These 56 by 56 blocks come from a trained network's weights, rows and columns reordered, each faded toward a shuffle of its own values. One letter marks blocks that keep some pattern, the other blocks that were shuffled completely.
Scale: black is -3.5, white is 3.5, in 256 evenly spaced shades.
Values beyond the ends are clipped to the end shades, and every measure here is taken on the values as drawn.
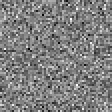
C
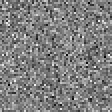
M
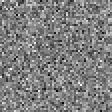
M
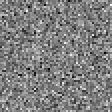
M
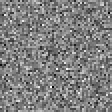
M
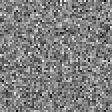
C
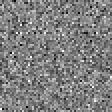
C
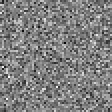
C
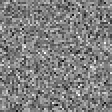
M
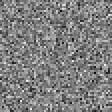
M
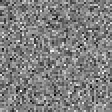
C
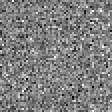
C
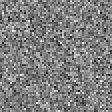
C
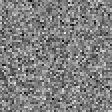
M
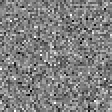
M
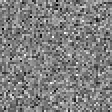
M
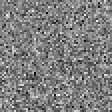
M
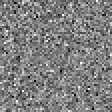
M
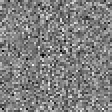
C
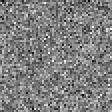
M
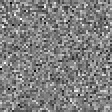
M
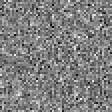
C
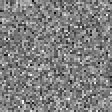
M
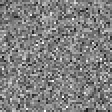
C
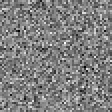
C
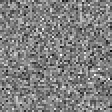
M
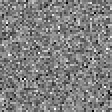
M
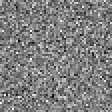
M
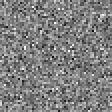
M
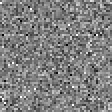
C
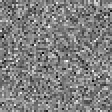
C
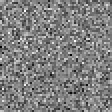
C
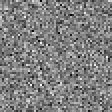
C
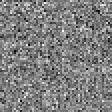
C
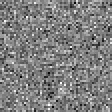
C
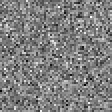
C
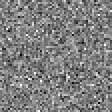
C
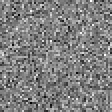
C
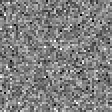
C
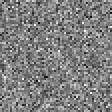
M
